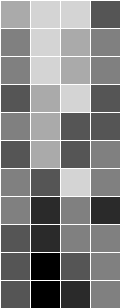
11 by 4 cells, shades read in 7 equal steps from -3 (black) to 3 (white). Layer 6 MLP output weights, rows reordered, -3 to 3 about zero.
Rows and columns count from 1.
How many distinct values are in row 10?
3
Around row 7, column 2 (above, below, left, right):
1 -2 0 2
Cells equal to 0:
14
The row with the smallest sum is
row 11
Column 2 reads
2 2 2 1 1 1 -1 -2 -2 -3 -3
